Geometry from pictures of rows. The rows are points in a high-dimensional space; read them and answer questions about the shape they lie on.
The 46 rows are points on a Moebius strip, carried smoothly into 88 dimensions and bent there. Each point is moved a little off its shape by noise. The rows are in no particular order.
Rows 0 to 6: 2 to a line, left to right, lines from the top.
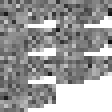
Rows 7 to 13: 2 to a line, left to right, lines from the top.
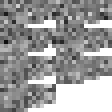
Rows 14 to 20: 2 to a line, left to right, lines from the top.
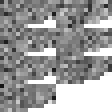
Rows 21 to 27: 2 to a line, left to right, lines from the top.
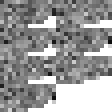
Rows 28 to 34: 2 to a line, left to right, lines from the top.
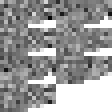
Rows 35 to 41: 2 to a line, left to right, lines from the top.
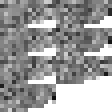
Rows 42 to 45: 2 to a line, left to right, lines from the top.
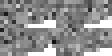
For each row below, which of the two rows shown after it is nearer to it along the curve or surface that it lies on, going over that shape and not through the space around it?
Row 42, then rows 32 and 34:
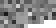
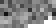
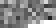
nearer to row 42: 32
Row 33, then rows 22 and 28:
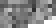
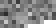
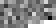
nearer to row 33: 28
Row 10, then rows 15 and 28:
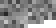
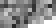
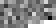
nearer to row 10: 28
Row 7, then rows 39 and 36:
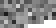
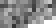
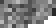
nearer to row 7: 36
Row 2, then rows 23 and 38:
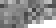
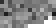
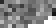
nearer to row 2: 38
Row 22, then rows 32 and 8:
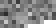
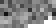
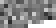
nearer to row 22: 32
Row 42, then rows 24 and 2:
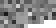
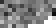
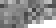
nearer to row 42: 24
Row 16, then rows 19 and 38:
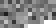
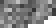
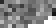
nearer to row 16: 38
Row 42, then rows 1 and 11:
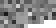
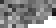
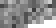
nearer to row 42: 1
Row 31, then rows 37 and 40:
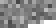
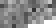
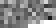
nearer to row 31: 40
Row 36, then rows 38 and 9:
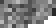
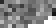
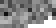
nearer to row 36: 38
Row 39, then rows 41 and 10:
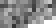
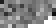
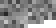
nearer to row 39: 41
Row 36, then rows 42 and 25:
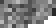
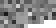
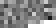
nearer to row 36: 42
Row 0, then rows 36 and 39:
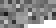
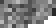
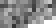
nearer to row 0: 36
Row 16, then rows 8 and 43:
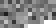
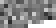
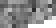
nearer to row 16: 8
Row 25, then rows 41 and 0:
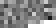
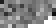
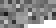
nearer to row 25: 0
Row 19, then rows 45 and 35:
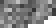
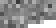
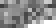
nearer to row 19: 35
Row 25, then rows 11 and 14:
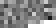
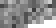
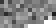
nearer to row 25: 11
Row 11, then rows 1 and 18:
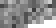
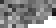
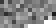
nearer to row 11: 1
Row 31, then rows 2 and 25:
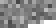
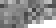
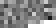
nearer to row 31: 25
